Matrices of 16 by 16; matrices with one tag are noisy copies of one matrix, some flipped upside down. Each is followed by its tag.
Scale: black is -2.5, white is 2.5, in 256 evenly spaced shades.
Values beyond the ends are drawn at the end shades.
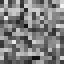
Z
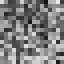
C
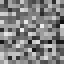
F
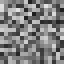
F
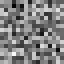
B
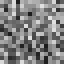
C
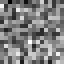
Z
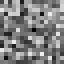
Z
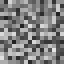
F
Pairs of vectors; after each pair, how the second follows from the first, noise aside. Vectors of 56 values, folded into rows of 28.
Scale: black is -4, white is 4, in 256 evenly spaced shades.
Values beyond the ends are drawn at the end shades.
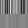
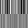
copied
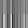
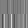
partly zeroed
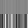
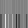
partly zeroed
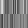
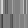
partly zeroed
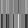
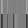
partly zeroed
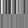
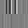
partly zeroed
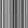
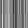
copied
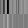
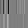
partly zeroed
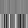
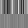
reversed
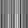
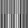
copied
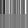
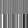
reversed
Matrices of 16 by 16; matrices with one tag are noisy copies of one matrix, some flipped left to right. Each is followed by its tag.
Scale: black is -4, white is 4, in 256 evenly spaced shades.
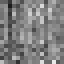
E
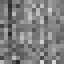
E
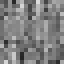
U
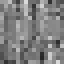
U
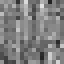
U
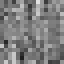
U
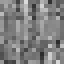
U
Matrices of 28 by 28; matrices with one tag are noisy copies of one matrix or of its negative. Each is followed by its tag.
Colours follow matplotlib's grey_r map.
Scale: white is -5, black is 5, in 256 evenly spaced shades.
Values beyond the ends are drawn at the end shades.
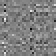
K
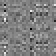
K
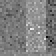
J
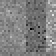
J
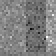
J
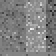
J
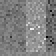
J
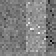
J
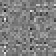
K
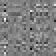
K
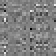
K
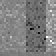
J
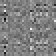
K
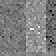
J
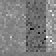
J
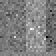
J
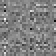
K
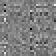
K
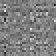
K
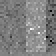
J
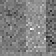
J
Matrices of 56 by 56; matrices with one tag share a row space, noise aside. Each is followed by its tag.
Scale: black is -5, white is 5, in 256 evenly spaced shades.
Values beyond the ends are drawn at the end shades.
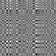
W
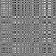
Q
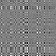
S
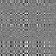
S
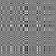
S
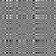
W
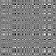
Q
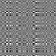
W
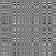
Q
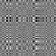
W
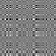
W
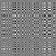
Q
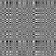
W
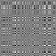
Q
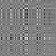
S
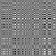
Q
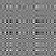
W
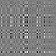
S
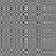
S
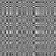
W
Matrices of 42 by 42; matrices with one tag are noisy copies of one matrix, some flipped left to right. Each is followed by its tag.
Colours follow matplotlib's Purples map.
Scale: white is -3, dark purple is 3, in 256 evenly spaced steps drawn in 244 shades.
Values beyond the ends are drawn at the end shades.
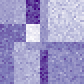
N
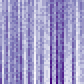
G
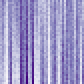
G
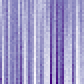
G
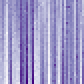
G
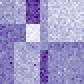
N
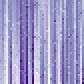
G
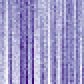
G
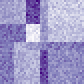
N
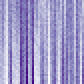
G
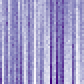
G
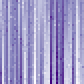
G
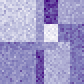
N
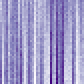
G
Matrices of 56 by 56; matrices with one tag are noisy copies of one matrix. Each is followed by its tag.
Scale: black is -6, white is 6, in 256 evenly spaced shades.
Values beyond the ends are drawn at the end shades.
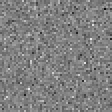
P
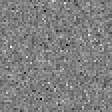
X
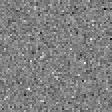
P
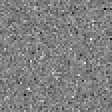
P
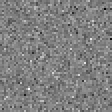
P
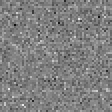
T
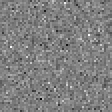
X
